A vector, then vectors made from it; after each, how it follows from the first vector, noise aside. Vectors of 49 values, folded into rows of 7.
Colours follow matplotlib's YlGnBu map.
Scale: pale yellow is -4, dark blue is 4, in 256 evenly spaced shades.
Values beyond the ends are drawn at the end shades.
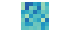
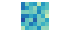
wrapped around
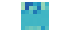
partly zeroed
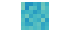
shrunk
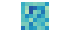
wrapped around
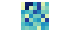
scaled up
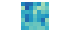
sign-scrambled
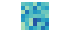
wrapped around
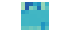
partly zeroed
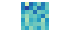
sign-scrambled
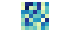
scaled up
